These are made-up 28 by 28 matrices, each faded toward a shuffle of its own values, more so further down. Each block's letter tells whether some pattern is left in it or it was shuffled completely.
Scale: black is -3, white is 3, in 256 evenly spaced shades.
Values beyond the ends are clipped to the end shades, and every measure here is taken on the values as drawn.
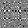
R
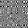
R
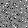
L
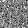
L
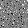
L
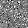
L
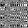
R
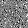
L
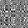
R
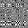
R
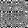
R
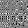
R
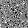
L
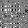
R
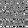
R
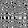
R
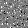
L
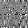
R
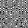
R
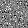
L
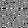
R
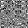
R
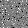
L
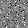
L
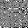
R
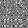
R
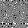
R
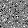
L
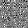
R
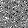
L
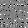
R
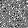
L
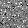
L
